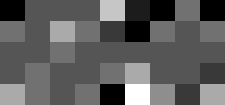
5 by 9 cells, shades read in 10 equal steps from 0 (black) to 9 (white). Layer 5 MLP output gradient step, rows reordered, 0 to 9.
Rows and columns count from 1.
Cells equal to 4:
10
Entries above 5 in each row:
1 1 0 1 3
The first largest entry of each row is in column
5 3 3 6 6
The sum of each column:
16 17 19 17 16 19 15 15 15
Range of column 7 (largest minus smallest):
5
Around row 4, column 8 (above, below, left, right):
3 2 3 2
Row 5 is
6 4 3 4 0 9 5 2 6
